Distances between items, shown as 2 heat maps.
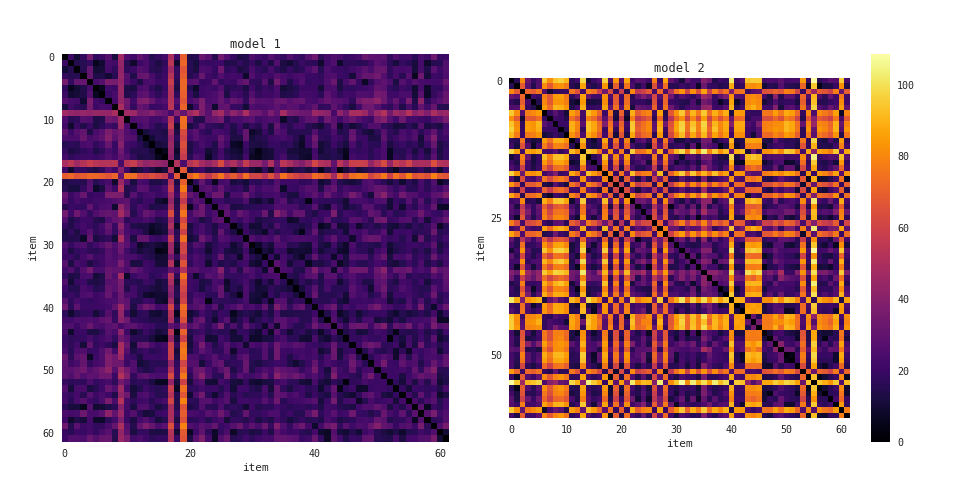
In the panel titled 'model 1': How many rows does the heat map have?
62
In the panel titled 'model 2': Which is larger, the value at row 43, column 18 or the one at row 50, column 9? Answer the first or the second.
the second
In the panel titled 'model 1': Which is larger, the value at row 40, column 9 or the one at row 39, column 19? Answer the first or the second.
the second
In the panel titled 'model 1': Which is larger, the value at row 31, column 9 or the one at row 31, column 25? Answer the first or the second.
the first
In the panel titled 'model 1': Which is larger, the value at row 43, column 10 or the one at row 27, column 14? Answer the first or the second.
the first
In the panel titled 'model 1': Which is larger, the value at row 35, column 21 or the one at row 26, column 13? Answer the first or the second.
the second
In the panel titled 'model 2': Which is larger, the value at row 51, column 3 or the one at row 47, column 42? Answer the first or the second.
the first
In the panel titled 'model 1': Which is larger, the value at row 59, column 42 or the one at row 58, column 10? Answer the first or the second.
the first
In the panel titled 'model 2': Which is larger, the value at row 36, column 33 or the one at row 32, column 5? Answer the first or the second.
the first
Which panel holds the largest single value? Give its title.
model 2
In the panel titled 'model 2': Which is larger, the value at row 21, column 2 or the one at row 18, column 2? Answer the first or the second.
the second
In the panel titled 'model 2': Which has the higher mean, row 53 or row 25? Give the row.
53
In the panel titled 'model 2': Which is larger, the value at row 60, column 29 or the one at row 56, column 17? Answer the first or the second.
the second
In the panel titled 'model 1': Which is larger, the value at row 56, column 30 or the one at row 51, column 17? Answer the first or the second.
the second
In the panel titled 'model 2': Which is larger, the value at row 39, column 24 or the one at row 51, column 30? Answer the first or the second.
the first
